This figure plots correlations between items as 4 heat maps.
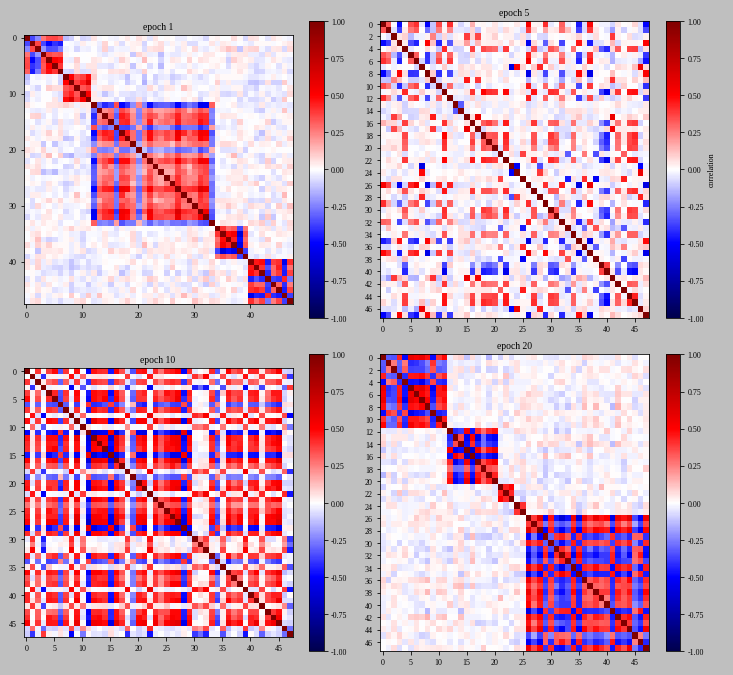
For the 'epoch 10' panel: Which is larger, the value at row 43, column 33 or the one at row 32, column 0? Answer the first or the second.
the first
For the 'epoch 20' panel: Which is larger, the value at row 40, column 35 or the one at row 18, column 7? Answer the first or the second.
the second
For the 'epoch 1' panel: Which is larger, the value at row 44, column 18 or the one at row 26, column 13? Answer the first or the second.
the second
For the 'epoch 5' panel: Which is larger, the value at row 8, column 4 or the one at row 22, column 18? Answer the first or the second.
the second
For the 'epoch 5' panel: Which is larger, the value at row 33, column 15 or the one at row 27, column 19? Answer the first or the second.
the second
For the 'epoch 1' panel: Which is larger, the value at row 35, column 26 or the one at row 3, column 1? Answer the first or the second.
the first
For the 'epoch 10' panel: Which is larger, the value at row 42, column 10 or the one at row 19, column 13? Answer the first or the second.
the first
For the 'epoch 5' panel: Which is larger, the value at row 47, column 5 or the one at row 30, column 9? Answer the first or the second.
the second
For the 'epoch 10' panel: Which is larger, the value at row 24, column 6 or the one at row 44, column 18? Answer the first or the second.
the second
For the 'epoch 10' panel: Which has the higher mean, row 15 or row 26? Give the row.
26
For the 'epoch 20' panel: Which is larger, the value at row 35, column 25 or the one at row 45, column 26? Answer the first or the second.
the first
